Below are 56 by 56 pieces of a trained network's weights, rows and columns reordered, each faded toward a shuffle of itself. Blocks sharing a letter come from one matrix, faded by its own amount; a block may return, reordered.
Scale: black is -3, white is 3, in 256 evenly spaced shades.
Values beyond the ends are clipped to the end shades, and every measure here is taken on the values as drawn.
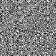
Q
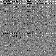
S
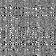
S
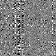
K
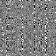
K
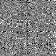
S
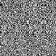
Q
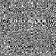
K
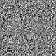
Q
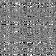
S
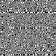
K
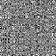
Q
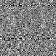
Q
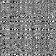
S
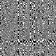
K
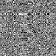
K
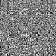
Q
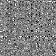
S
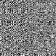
Q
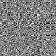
Q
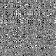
S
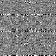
S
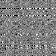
S
